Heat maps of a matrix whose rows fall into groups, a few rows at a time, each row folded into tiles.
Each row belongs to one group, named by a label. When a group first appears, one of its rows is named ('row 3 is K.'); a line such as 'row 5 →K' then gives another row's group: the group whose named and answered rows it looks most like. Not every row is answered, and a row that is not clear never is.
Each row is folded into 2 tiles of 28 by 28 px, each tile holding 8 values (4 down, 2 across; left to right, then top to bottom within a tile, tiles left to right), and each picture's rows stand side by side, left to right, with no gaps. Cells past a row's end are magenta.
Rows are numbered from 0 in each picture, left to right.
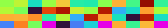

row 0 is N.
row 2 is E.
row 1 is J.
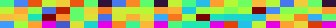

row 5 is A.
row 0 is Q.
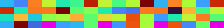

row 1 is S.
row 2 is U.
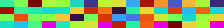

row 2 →E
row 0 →S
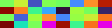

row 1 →E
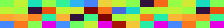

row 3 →N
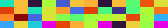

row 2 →U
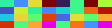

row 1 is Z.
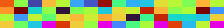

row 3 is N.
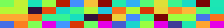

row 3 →Q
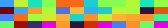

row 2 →N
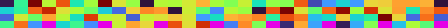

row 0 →Z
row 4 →N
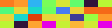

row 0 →J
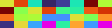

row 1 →Z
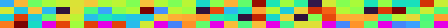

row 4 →E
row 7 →S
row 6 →N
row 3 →N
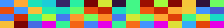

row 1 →Z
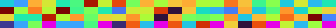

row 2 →U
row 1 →S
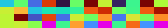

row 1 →Z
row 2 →Z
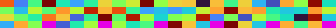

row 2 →S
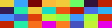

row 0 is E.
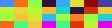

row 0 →A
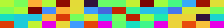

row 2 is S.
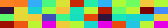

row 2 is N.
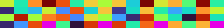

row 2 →E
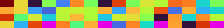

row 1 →A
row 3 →J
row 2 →U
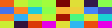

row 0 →J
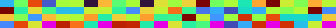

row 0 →Q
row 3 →S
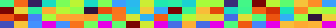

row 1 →N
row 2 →Q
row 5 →A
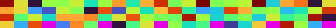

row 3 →S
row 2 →U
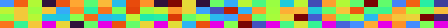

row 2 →A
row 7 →A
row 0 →A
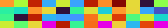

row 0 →E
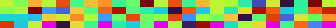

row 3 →J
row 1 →U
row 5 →Z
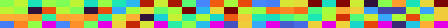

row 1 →N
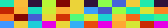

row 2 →A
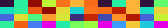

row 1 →E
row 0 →Z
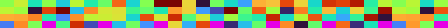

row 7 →N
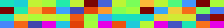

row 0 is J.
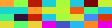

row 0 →E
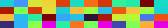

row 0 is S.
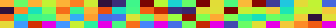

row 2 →Z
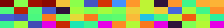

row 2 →A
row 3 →U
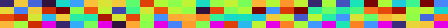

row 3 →N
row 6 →Z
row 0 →A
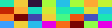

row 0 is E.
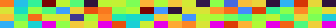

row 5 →A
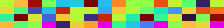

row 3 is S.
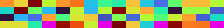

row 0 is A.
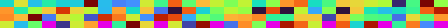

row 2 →Q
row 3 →J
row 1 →Q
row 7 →Z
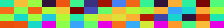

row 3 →E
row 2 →A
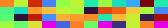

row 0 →E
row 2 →Q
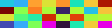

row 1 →U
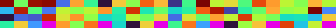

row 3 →Z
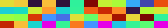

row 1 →Z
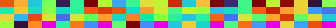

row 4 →Z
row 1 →Z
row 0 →J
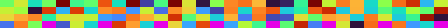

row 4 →E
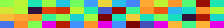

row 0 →N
